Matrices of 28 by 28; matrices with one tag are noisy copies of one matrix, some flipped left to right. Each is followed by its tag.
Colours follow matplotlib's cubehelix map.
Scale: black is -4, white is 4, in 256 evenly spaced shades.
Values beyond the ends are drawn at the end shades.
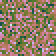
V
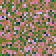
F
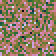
V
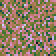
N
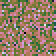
V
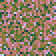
F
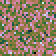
F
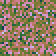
F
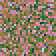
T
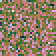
V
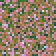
V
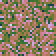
V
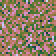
N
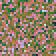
V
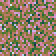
T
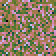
N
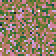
V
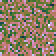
V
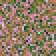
N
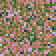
F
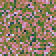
F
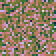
V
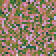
N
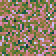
N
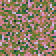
N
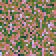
V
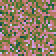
V
